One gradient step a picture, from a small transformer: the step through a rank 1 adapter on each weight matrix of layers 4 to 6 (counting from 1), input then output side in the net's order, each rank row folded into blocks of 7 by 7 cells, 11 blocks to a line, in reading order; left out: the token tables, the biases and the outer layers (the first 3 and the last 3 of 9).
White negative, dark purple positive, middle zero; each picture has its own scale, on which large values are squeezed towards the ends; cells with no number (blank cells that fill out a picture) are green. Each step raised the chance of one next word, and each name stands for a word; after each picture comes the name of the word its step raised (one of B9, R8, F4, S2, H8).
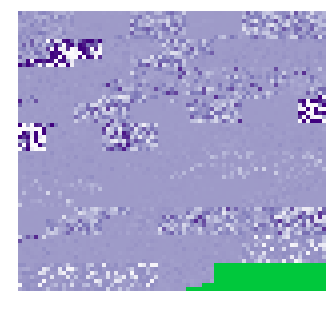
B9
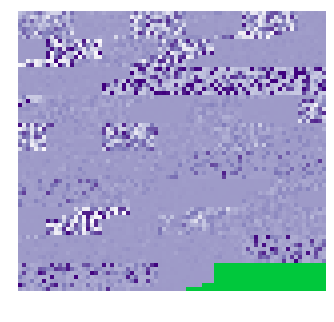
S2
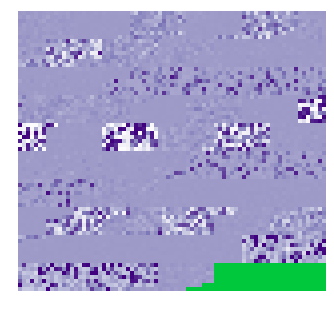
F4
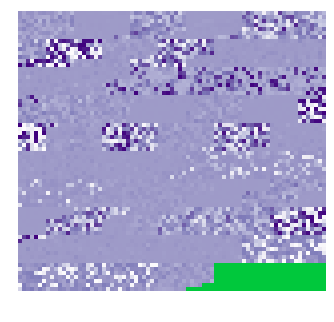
B9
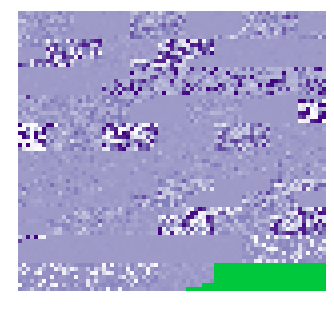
B9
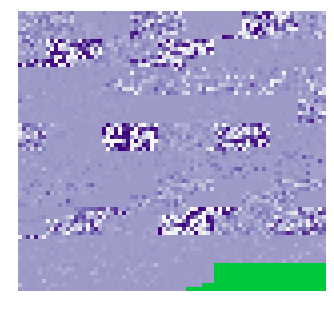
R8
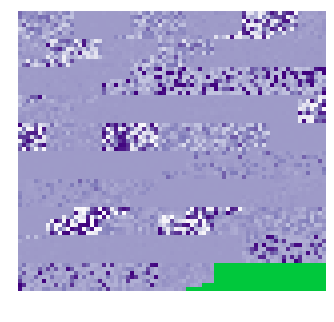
S2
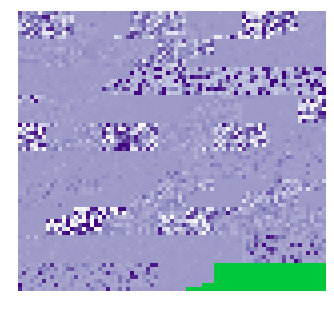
S2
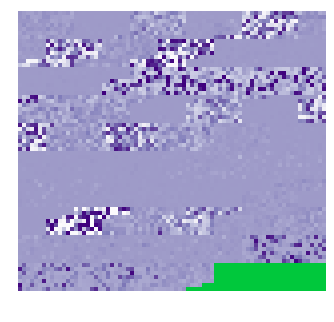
S2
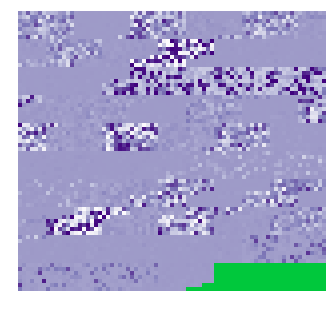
S2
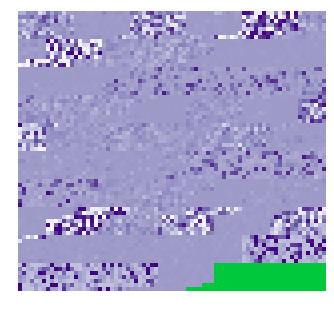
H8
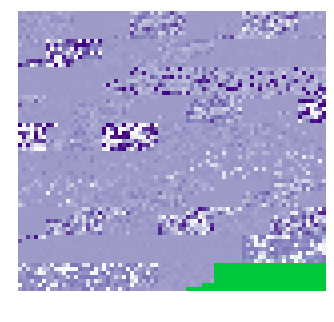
B9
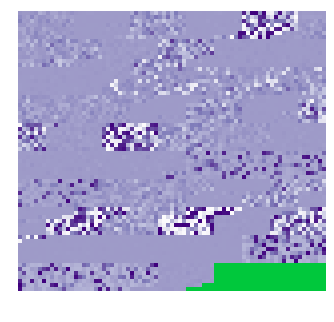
R8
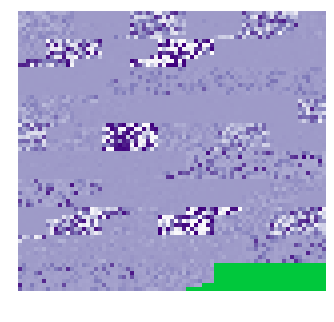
R8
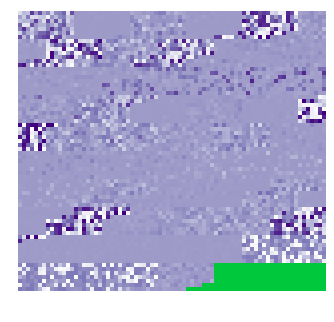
B9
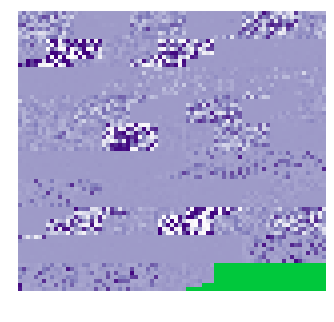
R8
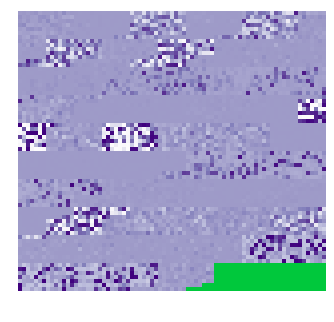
F4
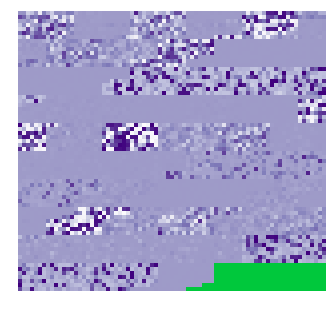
S2
